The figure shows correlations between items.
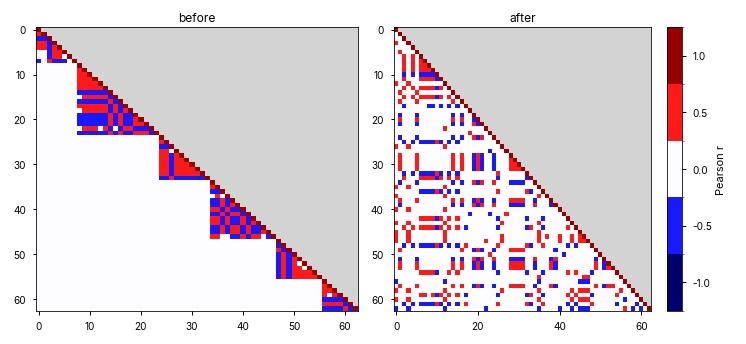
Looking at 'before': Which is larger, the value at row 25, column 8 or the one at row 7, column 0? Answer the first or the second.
the first
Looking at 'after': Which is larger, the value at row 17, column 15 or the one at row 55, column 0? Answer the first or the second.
the second
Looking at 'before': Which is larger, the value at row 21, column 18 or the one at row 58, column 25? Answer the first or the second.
the second
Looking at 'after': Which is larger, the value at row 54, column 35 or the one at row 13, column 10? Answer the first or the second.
the first
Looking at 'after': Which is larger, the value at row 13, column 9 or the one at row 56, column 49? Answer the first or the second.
the first
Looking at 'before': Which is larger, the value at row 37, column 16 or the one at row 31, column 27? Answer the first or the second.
the second
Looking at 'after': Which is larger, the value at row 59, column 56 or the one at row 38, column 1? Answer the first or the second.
the second
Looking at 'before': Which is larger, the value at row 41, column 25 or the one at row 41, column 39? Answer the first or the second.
the second
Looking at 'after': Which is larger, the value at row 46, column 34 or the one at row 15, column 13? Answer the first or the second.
the second
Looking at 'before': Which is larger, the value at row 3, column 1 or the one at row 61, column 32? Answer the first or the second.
the first
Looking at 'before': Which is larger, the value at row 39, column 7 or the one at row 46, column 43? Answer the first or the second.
the second
